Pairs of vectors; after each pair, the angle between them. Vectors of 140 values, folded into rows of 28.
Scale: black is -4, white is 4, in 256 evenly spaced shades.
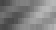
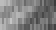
nearly opposite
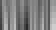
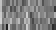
partly opposed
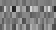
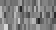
orthogonal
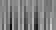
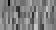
partly opposed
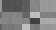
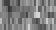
partly aligned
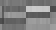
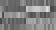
nearly parallel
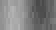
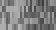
partly aligned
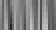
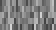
partly opposed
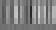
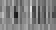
nearly opposite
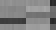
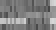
nearly opposite
